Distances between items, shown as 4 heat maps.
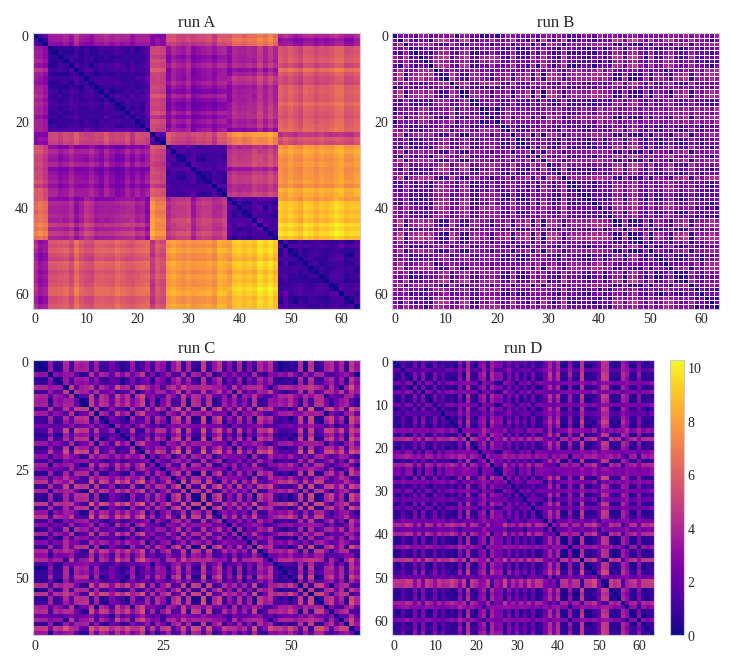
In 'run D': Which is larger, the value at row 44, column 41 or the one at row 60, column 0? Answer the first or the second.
the second
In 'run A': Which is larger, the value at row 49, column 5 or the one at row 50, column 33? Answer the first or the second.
the second
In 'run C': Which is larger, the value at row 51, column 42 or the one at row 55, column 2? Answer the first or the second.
the first
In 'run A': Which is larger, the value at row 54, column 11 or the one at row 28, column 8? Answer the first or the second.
the first
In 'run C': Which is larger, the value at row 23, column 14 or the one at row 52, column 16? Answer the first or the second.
the second
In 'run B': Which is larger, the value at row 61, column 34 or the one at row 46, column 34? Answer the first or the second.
the second
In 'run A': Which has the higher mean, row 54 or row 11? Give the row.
54
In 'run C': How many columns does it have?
64
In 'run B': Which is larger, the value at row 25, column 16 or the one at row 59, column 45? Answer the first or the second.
the second
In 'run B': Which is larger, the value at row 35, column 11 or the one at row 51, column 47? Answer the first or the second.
the second
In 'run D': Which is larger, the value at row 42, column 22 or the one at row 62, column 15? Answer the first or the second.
the first
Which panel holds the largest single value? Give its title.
run A
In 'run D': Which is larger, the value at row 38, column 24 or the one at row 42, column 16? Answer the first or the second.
the second
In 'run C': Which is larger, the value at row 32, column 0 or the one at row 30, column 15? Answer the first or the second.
the second
